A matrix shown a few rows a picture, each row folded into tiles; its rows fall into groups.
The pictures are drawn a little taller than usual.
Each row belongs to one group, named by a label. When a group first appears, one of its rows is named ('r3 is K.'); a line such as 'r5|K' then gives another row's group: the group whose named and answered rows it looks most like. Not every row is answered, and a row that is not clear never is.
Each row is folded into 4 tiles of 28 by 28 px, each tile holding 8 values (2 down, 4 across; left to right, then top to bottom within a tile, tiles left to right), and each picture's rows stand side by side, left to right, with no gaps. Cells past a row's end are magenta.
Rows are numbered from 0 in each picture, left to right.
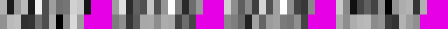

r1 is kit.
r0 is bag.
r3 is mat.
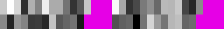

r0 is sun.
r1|kit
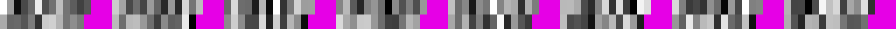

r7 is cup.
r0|kit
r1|mat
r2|bag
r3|mat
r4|sun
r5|sun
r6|mat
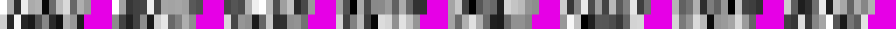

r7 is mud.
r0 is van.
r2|van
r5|bag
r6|cup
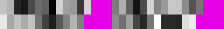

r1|mud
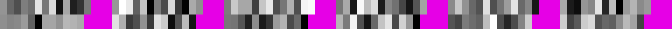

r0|cup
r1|sun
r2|sun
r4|mud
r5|cup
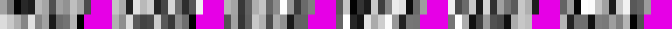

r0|mat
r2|kit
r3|kit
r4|bag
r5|van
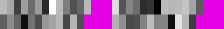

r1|bag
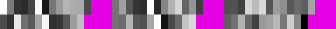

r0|mud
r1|mud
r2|van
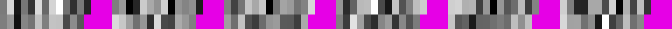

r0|kit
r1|cup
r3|van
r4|bag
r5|cup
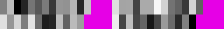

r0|mat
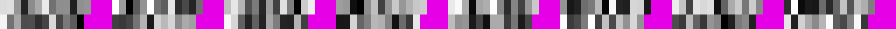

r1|kit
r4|sun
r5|cup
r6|van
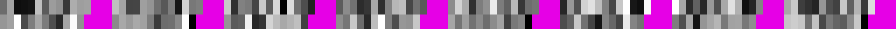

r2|cup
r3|mud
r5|van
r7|mat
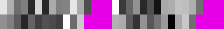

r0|bag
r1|bag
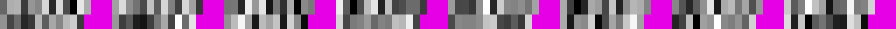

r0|sun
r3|cup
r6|mud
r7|van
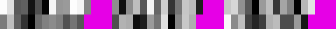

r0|bag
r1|bag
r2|sun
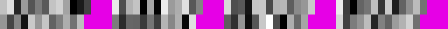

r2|mud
